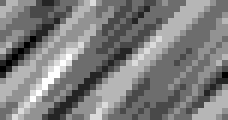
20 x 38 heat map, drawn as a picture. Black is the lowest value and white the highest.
Grain: diagonal, up to the right. Odd rows or columns: none. Slope: none. Average level on the scale: 50%. Mirror symmetry: none.
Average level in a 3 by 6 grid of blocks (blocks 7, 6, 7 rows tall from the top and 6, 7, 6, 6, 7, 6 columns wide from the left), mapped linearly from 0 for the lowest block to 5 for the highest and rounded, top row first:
213033
151322
423212
